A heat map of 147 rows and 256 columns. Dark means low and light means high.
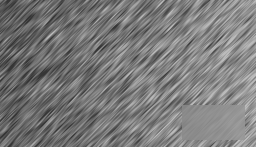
Odd patch: calmer, in the bottom right. Calmest part: bottom right. Grain: diagonal, up to the right. Slope: up to the right. Average level on the scale: 50%. Odd rows or columns: none.
